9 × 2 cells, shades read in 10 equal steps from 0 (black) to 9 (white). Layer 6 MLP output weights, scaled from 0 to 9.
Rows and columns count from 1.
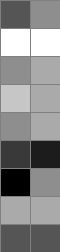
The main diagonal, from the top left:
3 9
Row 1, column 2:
5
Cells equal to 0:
1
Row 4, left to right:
7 6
